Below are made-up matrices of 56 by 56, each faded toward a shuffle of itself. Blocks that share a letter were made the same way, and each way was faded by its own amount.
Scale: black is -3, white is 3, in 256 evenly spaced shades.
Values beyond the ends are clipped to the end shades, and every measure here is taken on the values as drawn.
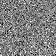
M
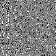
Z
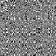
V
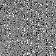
Z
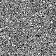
M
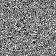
M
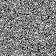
M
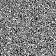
M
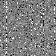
Z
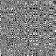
V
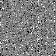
Z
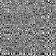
V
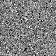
M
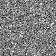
M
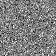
M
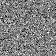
M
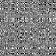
V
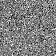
M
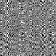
V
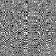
V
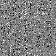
Z
